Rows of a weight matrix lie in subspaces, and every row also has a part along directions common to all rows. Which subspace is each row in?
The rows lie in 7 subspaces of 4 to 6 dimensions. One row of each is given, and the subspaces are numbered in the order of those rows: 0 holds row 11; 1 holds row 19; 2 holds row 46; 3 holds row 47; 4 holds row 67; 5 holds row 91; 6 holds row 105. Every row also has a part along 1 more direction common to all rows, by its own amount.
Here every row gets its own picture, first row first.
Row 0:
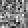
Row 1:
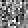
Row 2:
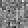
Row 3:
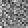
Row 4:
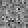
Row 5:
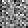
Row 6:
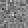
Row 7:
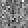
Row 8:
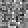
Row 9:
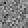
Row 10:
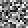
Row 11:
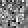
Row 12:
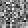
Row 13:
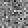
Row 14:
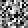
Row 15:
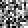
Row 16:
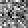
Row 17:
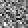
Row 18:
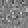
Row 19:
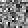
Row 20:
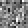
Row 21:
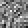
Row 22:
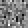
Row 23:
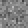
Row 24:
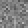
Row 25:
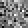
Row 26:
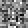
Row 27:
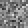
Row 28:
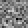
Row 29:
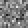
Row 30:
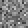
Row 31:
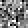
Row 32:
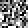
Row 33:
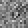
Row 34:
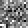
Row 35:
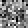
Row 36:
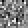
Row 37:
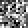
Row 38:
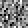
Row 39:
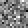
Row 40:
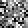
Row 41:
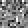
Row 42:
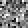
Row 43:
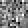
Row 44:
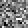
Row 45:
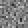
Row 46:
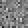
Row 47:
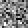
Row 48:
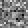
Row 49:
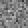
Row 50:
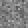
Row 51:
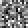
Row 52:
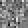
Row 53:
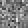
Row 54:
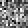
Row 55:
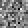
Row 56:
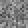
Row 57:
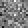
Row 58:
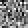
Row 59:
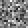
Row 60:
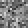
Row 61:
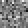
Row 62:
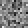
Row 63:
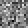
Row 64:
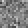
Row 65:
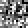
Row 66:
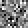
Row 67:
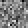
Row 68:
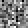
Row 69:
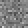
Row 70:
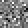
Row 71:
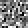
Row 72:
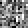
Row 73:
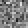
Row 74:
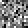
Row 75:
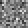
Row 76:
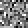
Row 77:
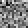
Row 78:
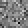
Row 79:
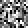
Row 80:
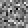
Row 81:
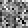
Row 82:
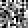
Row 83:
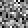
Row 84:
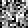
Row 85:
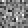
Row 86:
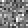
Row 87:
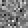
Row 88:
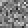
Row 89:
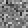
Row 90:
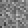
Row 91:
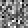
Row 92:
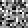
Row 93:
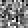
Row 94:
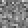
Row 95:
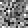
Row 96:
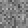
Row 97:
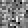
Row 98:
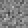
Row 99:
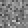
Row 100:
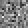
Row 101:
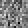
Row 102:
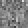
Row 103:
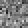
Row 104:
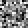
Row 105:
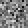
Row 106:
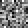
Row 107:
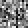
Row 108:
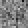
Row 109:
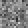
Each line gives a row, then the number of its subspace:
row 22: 2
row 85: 2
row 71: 0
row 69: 2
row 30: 1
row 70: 4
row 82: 6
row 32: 0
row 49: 6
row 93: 5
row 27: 6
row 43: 0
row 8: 0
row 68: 4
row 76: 2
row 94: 4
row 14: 5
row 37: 1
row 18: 4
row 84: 3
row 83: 2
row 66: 1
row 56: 1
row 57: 2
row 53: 6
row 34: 6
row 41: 1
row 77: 4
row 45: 2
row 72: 1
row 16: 3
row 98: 0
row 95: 2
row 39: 4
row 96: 1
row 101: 2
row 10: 5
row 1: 5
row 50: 5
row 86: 5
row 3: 3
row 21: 6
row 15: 6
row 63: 4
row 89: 4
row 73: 6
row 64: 4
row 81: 1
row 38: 2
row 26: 0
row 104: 4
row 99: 3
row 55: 2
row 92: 1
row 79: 5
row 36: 0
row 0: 1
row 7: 5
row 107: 3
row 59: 5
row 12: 6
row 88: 5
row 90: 3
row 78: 2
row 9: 4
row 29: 4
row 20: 5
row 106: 4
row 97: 0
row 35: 0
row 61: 4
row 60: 1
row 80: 5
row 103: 1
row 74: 6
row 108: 3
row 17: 3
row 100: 6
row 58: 0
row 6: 6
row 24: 1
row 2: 6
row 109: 0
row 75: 1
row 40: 2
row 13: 2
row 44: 3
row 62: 2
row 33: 6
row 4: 5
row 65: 1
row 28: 3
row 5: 3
